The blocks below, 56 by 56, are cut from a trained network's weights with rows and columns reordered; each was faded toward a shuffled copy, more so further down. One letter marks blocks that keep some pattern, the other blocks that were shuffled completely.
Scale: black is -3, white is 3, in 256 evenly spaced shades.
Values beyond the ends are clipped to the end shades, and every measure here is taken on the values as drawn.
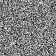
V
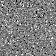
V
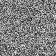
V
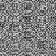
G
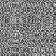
G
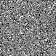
V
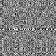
G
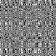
G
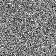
V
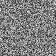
V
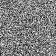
V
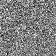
V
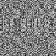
G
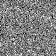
V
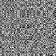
G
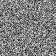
V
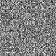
G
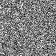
V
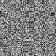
G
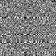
G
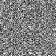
G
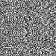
G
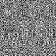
G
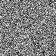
V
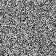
V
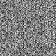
G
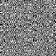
G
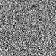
G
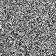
V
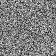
V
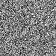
V
